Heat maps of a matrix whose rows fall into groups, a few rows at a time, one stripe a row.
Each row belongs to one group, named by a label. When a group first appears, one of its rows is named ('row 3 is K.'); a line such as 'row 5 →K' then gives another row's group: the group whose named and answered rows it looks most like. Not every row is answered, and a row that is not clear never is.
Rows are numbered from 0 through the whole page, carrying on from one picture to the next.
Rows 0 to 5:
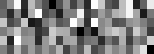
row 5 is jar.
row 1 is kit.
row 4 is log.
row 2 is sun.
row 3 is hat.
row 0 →kit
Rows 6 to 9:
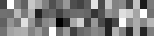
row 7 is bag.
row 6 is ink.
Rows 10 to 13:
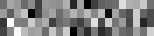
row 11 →sun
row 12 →ink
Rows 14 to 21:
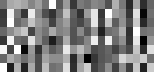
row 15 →ink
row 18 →ink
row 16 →ink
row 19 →log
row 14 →hat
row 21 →log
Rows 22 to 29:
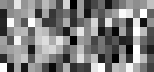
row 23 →bag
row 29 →kit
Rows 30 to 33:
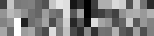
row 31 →bag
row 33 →hat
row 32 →kit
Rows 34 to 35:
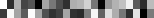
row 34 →log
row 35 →ink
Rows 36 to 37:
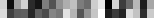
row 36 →sun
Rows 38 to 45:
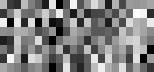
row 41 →bag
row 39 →jar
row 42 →kit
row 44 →ink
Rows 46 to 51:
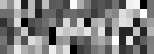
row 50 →kit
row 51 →hat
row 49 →sun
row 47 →bag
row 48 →kit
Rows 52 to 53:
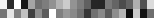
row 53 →hat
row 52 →log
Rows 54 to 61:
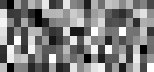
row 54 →kit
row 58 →log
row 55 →sun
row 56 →sun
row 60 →hat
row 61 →sun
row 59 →ink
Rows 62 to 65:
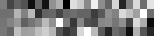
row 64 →jar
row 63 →bag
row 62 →sun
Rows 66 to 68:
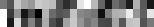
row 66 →jar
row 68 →log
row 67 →log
